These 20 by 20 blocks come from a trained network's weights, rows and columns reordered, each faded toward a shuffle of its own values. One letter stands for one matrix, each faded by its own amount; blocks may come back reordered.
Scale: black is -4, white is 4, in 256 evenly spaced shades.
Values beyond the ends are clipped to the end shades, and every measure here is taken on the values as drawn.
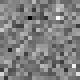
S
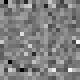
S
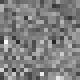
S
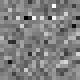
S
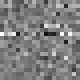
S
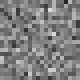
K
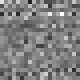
S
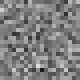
K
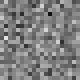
K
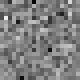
S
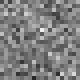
K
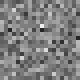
K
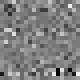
S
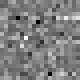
S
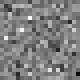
S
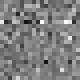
S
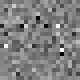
S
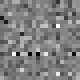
S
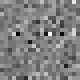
S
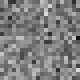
K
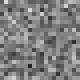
K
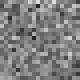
K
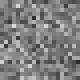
K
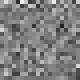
S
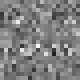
S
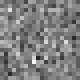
S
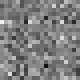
S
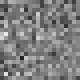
S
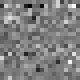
S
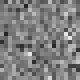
K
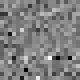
S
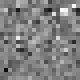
S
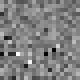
S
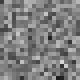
K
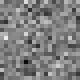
K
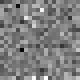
S
